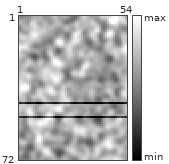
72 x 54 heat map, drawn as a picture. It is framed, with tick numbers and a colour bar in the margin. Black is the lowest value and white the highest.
Average level on the scale: 70%. Histogram: skewed, a long tail of low values. Odd lines: rows 44 and 51.
